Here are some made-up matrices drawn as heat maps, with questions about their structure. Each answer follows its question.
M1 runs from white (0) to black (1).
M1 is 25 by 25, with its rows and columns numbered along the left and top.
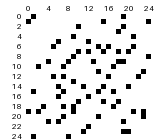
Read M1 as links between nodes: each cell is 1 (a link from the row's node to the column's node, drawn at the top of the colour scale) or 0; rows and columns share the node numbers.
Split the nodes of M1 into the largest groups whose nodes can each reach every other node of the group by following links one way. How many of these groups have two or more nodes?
1
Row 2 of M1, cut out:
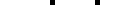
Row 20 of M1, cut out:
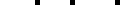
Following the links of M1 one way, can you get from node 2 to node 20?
yes
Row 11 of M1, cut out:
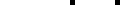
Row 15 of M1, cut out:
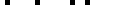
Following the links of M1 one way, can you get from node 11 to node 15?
yes
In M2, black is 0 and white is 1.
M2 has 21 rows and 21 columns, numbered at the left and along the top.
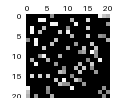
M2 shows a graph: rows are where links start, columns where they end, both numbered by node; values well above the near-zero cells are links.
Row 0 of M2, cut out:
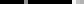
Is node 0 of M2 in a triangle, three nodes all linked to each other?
yes
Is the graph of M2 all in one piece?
yes
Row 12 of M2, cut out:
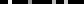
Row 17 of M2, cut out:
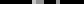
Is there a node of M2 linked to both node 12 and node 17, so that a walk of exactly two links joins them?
no
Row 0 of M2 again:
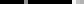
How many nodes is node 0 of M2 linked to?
4
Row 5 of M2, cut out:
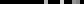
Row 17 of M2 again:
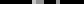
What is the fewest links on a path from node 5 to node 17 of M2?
4
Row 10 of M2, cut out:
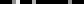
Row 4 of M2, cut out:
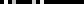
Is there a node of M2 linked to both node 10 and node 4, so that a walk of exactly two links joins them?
yes
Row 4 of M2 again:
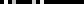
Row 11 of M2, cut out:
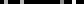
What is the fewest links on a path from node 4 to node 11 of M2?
2
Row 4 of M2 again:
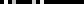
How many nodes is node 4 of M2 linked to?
4
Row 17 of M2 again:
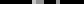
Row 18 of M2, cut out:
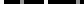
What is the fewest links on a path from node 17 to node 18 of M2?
5
